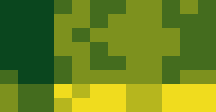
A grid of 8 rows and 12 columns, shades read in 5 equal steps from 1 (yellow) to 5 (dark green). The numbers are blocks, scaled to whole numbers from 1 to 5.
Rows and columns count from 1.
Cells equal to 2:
6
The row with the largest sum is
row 5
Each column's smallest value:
3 4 4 1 1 1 1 2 2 1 1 1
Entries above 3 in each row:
8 7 6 6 9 5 2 2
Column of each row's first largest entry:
1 1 1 1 1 2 2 2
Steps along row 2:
same same down same up down same same up same same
